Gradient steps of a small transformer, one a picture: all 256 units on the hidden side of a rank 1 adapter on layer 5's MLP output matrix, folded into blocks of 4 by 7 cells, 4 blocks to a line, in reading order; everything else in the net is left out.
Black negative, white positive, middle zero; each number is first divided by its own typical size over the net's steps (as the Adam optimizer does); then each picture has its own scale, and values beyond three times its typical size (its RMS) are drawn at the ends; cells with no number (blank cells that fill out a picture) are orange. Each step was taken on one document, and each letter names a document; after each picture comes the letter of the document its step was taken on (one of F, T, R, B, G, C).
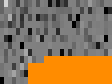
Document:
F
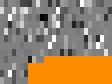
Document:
F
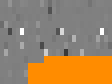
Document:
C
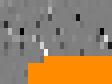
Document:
C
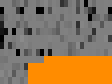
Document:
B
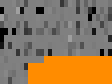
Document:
B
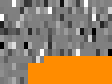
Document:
B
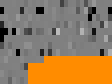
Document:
B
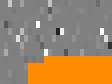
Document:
C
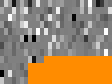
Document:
F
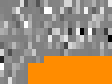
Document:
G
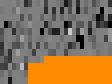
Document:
G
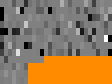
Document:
B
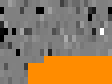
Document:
B
